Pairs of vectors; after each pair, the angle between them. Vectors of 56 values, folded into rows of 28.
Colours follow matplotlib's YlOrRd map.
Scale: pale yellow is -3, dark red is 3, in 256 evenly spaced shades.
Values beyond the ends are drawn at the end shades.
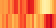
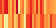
orthogonal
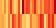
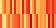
partly aligned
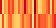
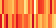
nearly opposite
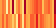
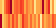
partly opposed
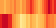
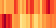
nearly parallel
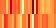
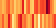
partly opposed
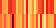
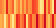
partly opposed
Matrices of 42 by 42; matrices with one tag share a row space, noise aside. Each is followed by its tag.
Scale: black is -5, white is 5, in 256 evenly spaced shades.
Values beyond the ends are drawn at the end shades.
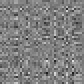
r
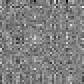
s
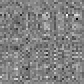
r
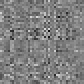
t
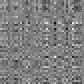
r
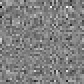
s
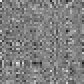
s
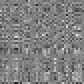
r
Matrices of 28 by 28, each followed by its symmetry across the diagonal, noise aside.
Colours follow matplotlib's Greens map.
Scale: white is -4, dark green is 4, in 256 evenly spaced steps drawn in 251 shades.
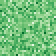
antisymmetric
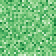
antisymmetric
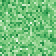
neither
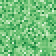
antisymmetric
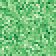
antisymmetric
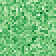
neither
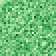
symmetric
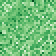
symmetric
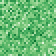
symmetric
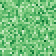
neither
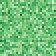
neither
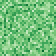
symmetric
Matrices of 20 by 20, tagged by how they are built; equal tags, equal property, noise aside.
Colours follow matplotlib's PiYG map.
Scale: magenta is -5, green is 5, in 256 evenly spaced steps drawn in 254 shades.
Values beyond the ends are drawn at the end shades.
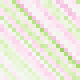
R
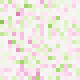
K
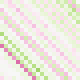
R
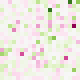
K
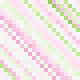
R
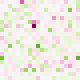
K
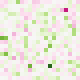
K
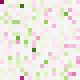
K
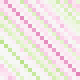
R
